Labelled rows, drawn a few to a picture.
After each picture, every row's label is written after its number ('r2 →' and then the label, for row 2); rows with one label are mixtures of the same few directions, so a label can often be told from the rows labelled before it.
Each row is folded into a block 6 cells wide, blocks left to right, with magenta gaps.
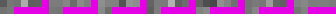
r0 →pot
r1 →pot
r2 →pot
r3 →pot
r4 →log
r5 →pot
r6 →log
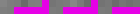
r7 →pot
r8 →pot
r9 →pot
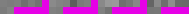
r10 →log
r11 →pot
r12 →log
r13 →pot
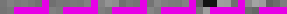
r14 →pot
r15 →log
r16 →log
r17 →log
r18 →log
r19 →log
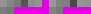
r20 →pot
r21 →pot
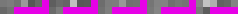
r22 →pot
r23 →pot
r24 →pot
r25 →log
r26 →log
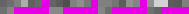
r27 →pot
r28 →log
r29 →pot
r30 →log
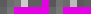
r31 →pot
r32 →pot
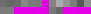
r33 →log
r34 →log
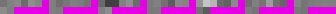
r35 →pot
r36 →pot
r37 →log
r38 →pot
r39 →log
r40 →pot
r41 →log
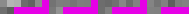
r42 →log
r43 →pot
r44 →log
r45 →pot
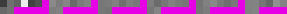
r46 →pot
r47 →pot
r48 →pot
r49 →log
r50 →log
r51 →pot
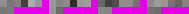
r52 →pot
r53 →pot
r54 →log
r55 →log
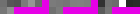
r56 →log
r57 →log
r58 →pot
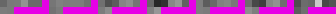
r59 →pot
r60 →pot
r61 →log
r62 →log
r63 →log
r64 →log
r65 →pot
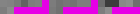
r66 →pot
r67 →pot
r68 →log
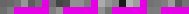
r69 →pot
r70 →log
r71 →pot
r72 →pot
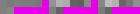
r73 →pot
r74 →log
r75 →log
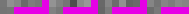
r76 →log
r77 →pot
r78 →pot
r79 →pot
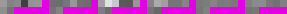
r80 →pot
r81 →pot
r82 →log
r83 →log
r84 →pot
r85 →log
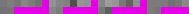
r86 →pot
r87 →pot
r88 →log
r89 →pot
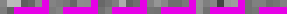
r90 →log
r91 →pot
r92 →pot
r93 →log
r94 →pot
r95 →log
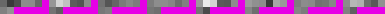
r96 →log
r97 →log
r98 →log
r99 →log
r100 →log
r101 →pot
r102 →log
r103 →log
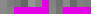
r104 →pot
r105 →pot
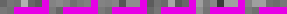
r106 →pot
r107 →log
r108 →pot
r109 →pot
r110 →pot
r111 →log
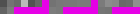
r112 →pot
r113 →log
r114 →log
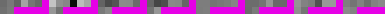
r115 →pot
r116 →pot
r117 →log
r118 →log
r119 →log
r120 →pot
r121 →pot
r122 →pot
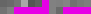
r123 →pot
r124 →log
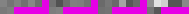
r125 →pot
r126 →log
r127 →pot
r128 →log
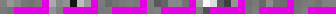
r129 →log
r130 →pot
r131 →log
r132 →log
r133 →log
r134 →pot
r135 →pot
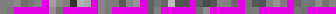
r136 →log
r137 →pot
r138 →pot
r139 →pot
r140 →log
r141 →log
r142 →pot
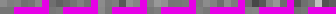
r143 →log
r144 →log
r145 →pot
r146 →log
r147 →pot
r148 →log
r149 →pot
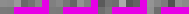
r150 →log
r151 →pot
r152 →pot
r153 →pot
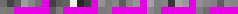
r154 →log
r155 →pot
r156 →pot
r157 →pot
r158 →pot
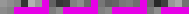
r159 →pot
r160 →log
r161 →log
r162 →log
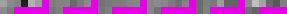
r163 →pot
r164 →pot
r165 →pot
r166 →log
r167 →pot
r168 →log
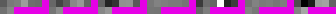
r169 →pot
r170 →log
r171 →log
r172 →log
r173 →pot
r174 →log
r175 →log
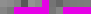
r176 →pot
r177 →log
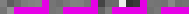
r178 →log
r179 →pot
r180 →pot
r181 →pot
